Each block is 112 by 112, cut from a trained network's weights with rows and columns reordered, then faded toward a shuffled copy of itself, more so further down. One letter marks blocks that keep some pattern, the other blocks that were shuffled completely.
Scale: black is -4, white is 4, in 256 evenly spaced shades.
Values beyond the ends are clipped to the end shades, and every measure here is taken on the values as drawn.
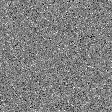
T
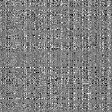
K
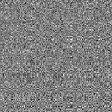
K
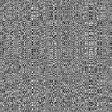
K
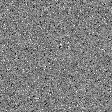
T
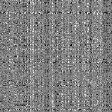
K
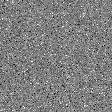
T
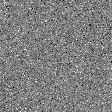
T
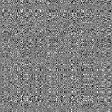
K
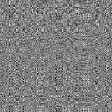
K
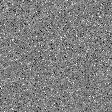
T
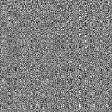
K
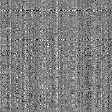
K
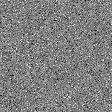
T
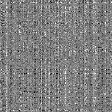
K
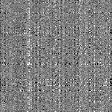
K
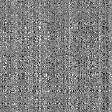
K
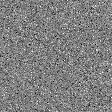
T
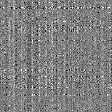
K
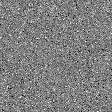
T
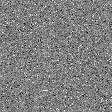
T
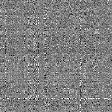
K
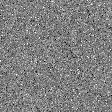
T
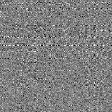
K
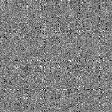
K
